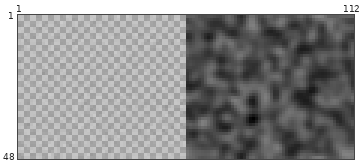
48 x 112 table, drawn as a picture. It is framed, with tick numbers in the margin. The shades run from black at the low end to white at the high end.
It is made of 1 by 2 panels. Panel 1,1: high, checkered. Panel 1,2: low, blotchy.
